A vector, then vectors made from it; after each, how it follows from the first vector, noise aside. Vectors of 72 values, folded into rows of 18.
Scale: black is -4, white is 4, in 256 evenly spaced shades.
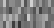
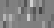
partly zeroed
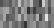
wrapped around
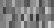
wrapped around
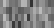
sign-scrambled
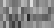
sign-scrambled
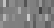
partly zeroed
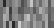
sign-scrambled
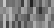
sign-scrambled
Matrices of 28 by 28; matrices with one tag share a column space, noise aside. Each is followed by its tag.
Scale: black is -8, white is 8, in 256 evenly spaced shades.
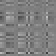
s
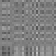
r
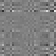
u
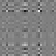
u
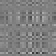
s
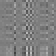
r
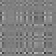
s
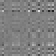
u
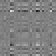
u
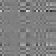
u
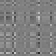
s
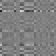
u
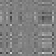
s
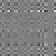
u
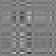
s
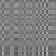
r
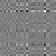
u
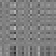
r
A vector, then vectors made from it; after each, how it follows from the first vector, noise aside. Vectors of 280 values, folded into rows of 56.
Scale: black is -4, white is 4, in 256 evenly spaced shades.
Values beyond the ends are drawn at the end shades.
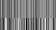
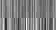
negated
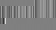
partly zeroed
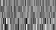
sign-scrambled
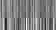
negated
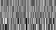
sign-scrambled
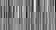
wrapped around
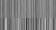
shrunk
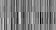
wrapped around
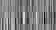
wrapped around
